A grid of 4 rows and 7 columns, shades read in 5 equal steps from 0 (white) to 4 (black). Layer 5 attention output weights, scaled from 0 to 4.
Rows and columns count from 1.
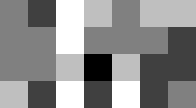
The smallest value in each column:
1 2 0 1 0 1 1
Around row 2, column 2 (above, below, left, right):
3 2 2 0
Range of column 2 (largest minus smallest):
1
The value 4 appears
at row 3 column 4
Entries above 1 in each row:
3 6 5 4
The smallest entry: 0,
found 4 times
